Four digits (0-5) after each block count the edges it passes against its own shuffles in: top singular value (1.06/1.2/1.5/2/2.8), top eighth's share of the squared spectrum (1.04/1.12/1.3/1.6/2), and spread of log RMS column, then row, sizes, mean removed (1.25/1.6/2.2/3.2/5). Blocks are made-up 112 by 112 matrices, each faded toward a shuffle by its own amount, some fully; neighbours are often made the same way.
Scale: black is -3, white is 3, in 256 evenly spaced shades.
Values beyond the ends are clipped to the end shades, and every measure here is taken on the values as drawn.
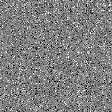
4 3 2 1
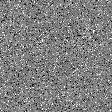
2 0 0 0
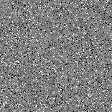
3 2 1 0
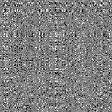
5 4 3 3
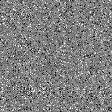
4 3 1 1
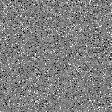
3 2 1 1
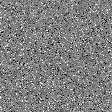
1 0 0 0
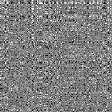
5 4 3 3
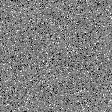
2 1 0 0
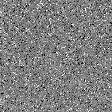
3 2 0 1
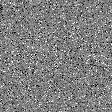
0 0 0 0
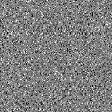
4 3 2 2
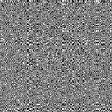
5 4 3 3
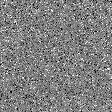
2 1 0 0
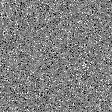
1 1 0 0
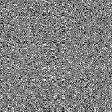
4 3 2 2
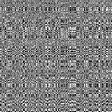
5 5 4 4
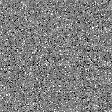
3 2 1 1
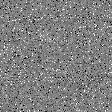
2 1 0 1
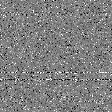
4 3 0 2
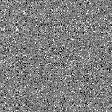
4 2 1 1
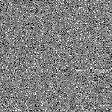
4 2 1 1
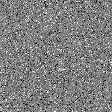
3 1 0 0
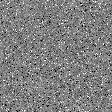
1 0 0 0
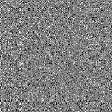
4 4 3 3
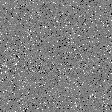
2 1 0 0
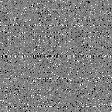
4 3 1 2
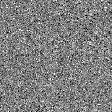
3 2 0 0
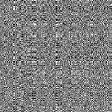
5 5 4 3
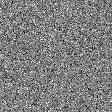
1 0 0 0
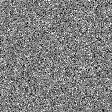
2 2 0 0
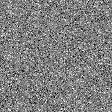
2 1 0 0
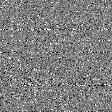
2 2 0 3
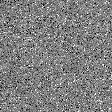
0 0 0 1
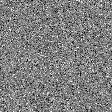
0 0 0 1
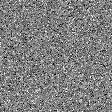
0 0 0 0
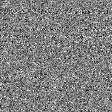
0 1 0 3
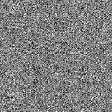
4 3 2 2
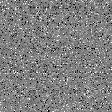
3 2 0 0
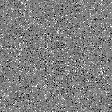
4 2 1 1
